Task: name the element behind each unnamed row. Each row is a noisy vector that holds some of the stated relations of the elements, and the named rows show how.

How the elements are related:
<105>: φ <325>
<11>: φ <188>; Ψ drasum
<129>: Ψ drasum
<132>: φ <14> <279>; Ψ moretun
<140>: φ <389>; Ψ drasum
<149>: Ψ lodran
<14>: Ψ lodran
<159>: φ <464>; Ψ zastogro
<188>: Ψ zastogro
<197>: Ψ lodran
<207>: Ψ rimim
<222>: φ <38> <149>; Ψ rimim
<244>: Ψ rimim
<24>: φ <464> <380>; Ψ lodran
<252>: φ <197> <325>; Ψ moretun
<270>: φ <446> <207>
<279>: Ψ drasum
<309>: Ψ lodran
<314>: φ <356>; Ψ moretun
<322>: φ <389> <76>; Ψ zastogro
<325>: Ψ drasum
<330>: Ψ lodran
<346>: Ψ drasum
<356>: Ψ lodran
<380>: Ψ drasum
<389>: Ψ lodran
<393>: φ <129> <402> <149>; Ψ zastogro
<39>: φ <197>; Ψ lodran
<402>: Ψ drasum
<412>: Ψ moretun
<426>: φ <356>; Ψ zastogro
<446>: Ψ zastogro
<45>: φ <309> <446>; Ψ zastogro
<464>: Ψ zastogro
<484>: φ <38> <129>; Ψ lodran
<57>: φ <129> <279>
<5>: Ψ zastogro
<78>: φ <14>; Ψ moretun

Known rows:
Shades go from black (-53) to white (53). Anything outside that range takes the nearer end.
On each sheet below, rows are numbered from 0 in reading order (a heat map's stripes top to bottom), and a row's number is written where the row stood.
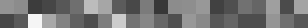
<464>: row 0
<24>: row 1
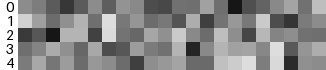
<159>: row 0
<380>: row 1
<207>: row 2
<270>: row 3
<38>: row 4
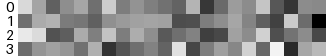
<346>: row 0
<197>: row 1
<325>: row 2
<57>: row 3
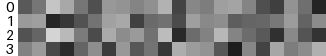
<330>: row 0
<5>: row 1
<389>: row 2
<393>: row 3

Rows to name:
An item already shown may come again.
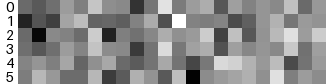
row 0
<412>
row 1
<222>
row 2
<314>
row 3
<412>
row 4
<76>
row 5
<105>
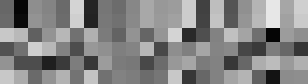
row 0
<314>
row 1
<314>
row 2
<129>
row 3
<14>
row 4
<426>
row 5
<279>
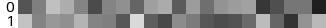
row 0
<149>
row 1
<140>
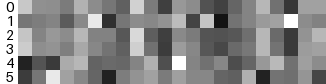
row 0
<11>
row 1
<252>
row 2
<140>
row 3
<11>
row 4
<222>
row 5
<484>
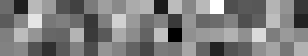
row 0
<356>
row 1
<39>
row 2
<105>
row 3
<45>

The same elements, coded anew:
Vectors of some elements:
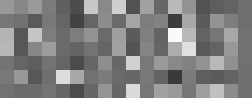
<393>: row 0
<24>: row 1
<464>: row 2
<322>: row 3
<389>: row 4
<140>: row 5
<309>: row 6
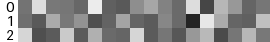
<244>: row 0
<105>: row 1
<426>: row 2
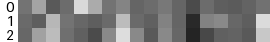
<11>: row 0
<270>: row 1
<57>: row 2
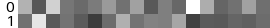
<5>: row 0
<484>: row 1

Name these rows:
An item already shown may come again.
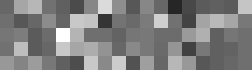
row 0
<57>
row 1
<412>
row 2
<325>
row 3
<279>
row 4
<393>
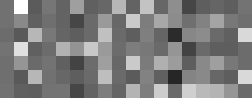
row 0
<222>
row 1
<14>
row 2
<270>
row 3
<129>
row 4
<149>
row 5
<270>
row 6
<197>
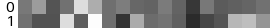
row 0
<140>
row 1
<314>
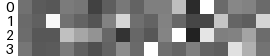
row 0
<39>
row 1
<38>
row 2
<252>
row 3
<356>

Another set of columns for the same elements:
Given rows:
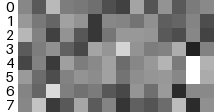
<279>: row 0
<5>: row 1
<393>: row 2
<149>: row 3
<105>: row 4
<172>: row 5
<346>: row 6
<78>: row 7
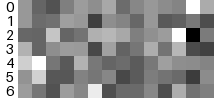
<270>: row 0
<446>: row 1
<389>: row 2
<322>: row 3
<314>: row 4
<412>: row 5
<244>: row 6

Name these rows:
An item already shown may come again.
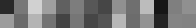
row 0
<325>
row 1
<129>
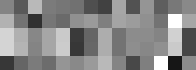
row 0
<279>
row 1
<38>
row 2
<426>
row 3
<426>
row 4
<14>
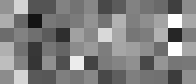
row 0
<412>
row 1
<57>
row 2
<484>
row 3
<38>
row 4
<222>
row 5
<412>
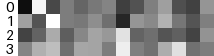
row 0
<252>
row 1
<140>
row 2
<24>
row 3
<356>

